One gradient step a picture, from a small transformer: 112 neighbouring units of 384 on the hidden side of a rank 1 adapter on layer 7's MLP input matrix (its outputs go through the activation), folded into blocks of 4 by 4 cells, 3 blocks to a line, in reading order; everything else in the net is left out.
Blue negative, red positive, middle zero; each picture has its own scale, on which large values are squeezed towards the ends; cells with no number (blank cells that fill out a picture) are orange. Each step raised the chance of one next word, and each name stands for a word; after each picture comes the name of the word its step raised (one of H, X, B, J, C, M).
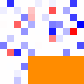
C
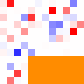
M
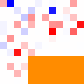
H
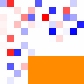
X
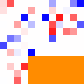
M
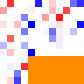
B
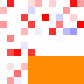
C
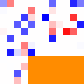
M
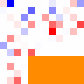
H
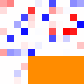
M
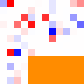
X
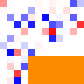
X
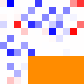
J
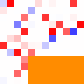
C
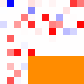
H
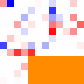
H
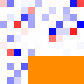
C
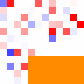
C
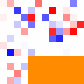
X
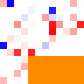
H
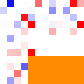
B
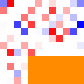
J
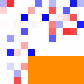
M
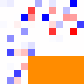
M
